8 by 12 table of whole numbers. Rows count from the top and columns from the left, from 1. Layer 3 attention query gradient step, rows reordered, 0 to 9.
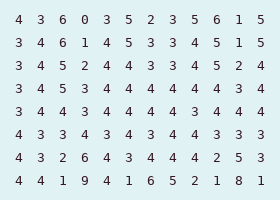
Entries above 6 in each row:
0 0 0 0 0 0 0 2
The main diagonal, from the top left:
4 4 5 3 4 4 4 5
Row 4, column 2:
4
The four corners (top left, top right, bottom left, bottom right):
4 5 4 1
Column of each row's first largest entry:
3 3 3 3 2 1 4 4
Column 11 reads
1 1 2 3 4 3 5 8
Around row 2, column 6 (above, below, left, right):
5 4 4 3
